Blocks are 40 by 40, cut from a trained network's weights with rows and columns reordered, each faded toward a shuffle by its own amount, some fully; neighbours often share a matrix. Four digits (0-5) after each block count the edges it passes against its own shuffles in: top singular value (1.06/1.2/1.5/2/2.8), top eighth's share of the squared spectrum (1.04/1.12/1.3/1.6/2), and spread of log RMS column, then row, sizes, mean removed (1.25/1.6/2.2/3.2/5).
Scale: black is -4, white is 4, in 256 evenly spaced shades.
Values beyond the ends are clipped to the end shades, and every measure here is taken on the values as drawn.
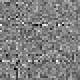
3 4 1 2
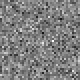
0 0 0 0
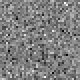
0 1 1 0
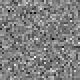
1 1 0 0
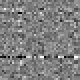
4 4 2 2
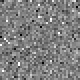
0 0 0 0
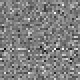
3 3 2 2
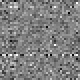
3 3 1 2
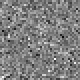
1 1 0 0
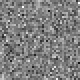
1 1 0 0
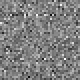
2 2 0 1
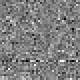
3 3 2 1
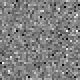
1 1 0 0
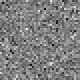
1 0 1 0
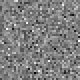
0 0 0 0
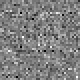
2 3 0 1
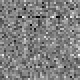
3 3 1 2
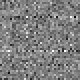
2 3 0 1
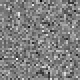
2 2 1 0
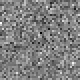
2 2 0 0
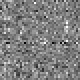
3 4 1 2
